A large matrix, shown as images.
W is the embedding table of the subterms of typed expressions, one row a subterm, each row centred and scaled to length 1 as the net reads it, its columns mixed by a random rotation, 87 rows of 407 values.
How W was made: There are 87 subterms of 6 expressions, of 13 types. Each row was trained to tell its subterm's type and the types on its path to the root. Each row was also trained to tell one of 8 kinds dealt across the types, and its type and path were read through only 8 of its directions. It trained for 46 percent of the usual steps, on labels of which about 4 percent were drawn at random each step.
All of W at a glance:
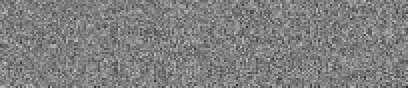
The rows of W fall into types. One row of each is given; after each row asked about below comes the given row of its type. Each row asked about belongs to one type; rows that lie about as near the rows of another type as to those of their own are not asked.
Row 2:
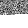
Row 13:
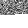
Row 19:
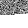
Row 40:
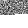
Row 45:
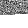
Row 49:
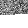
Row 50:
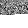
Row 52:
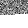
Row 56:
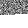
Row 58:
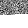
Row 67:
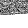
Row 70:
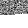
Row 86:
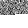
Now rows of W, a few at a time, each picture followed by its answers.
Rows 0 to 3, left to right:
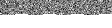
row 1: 58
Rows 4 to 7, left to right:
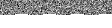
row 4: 49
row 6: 50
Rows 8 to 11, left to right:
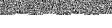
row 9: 70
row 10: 19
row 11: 52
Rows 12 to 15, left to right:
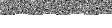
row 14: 40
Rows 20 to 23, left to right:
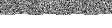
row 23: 67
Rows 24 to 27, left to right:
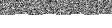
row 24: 13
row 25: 19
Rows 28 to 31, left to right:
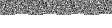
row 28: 70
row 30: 70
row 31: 56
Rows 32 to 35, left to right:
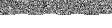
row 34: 49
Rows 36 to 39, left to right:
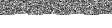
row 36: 40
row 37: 52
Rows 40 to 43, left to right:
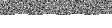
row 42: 19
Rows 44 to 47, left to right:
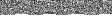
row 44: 56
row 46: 2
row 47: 58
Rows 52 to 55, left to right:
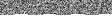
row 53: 2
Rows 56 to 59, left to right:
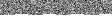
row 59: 58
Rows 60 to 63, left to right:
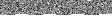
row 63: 40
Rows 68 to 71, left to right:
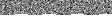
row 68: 70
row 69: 67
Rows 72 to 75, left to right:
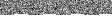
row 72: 52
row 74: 56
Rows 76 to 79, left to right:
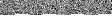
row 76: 19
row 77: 50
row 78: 13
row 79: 49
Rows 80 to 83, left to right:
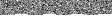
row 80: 56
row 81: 70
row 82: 58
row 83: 52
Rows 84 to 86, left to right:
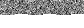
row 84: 49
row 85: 49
